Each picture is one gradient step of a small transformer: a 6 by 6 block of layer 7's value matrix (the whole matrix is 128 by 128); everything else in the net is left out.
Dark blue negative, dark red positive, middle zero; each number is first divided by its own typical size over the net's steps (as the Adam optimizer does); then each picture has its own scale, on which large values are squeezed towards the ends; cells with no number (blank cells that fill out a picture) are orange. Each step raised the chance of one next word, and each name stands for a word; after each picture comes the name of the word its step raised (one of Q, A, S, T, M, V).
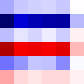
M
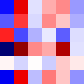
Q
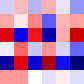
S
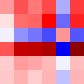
Q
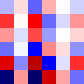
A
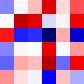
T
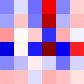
Q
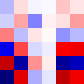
A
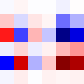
S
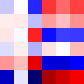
A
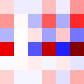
Q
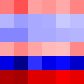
A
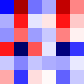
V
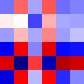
T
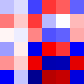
A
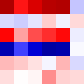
V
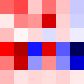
Q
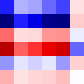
M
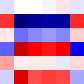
M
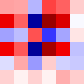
Q
